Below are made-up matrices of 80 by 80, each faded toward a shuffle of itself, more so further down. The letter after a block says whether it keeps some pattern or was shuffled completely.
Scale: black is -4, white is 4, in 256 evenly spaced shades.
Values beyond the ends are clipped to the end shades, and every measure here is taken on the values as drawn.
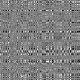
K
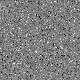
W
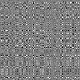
K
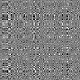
K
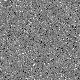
W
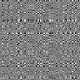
K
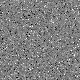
W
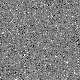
W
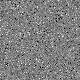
W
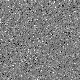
W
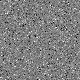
W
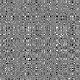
K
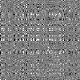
K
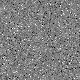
W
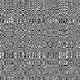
K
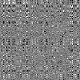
K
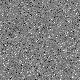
W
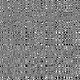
K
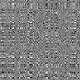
K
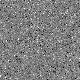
W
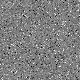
W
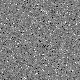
W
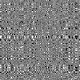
K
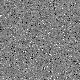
W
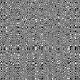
K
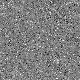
W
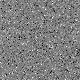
W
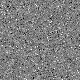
W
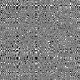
K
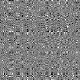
K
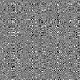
K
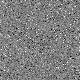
W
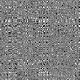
K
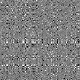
K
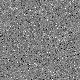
W
